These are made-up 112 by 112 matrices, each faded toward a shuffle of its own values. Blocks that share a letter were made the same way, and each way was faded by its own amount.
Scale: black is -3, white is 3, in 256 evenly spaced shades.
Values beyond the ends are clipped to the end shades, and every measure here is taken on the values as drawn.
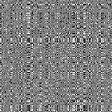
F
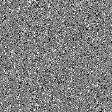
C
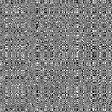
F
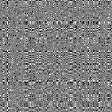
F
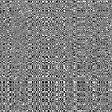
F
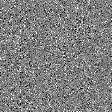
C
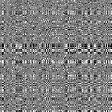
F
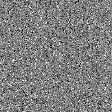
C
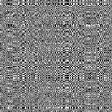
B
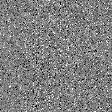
C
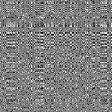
F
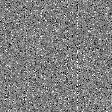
C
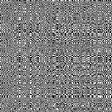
B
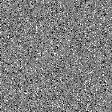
C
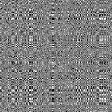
F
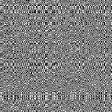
F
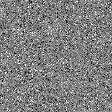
C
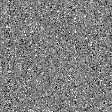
C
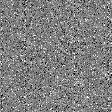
C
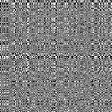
B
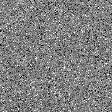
C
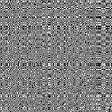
F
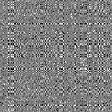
F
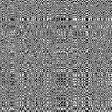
F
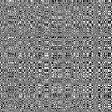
B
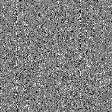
C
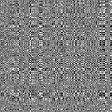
B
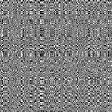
B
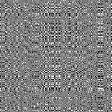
F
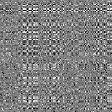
F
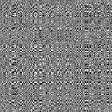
B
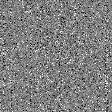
C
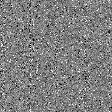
C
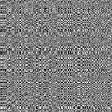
B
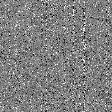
C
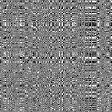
F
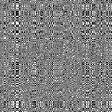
F
